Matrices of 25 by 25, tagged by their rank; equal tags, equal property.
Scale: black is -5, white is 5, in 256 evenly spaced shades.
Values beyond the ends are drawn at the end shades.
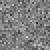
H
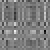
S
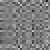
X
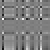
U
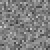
H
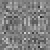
X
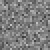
H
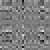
X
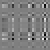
U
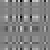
U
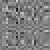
X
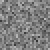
H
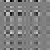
U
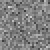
H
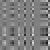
U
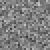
H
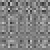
S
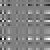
U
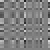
U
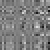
S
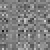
X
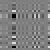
U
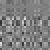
S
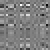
S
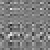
S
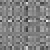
S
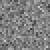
H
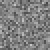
H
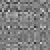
X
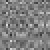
X
